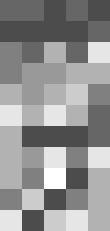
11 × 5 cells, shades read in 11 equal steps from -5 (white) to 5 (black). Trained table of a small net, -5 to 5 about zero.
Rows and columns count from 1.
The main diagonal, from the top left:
1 2 -2 -2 0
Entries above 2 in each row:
0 0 0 0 0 0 0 0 0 0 0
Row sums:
7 9 -4 -6 -8 -11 5 -11 -7 -3 -11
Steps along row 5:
up down down up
